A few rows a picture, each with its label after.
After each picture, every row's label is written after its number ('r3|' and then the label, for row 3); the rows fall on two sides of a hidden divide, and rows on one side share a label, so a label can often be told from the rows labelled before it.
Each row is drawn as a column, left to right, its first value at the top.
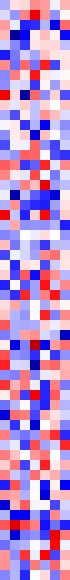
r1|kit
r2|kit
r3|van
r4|kit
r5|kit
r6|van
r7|kit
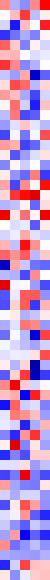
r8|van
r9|van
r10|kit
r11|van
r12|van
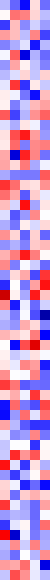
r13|van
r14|van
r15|kit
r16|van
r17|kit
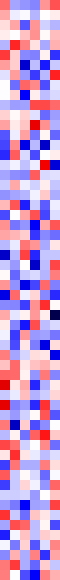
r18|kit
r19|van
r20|van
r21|kit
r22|kit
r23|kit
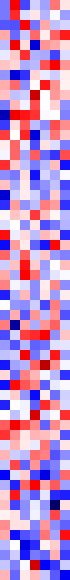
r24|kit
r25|van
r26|van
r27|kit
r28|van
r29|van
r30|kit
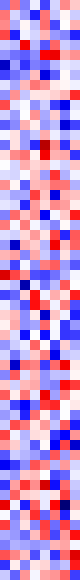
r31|kit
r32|kit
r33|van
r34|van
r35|van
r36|van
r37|van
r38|van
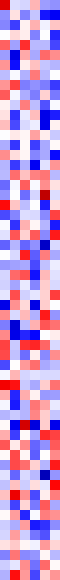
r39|van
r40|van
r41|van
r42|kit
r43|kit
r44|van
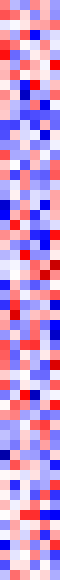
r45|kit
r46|kit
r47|van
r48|kit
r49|kit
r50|van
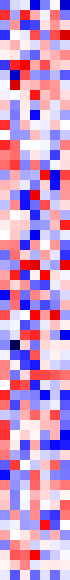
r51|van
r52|van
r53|kit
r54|kit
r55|van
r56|kit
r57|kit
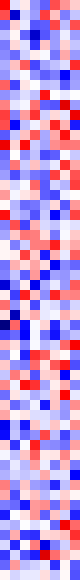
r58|van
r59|kit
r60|van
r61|van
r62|kit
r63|van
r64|van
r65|van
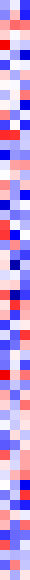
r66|van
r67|kit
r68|kit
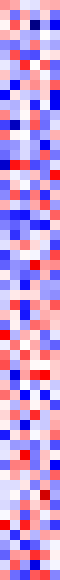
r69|van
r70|kit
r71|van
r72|kit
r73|kit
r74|kit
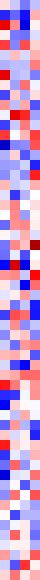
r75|kit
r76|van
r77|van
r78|van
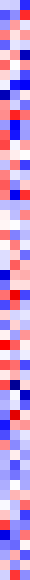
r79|van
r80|kit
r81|kit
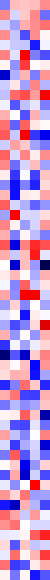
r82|van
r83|kit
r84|van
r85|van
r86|kit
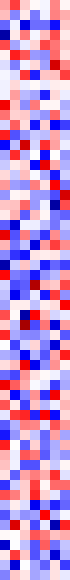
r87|van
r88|kit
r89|kit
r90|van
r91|kit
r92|van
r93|kit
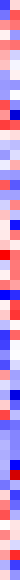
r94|kit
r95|kit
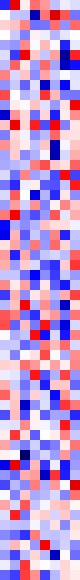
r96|kit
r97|van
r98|kit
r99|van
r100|kit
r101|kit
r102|van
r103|van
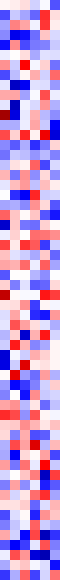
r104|van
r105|kit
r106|kit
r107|van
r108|van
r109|kit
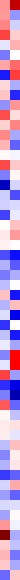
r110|van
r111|kit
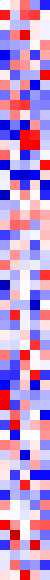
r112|kit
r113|van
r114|van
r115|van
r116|kit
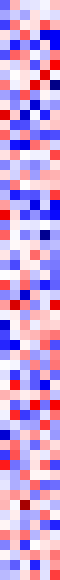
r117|van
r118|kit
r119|kit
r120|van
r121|kit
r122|kit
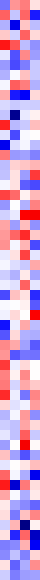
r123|van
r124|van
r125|van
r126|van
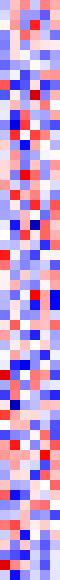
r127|van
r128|kit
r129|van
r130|van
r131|kit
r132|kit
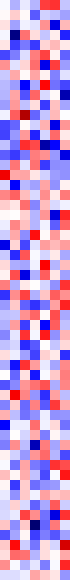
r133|kit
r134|kit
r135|van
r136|kit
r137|van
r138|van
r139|van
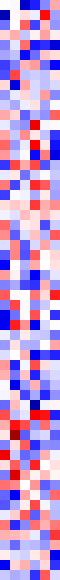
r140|van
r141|kit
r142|kit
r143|van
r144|kit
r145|van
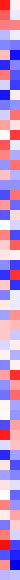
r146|kit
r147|van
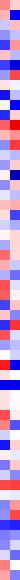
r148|van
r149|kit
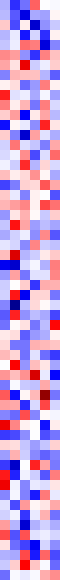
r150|van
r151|van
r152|kit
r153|van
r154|van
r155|kit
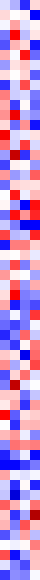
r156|kit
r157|van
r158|van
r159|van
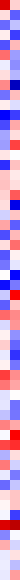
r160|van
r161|van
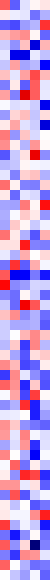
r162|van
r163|van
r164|kit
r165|kit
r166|kit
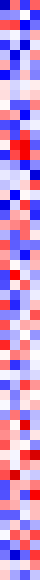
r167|kit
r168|kit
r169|van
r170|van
